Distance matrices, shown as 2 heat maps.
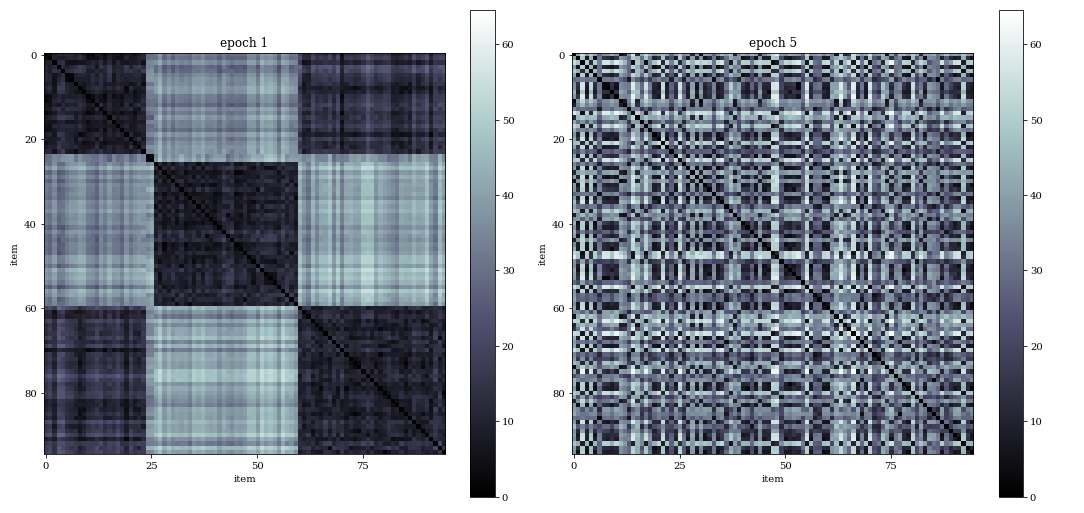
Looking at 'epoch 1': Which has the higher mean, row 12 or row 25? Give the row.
25
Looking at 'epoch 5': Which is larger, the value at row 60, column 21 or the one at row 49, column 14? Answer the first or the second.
the first
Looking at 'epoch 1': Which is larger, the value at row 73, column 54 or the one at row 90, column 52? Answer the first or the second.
the second
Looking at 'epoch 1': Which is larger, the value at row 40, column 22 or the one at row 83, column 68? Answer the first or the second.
the first
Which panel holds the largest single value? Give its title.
epoch 5
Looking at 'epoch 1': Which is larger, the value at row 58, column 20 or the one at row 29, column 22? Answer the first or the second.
the second
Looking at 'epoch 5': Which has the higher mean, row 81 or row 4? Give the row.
4
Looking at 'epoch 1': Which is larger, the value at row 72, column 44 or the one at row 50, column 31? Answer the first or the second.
the first
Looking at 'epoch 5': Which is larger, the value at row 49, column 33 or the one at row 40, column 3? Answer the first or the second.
the first
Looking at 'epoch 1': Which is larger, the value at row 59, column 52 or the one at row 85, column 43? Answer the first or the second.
the second
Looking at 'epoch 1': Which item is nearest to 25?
24
